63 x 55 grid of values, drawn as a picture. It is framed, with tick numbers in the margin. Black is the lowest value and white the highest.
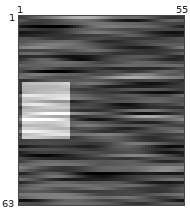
Ninth with the highest average: middle left. Odd patch: higher, in the middle left. Histogram: skewed, a long tail of high values. Roughest part: middle left.
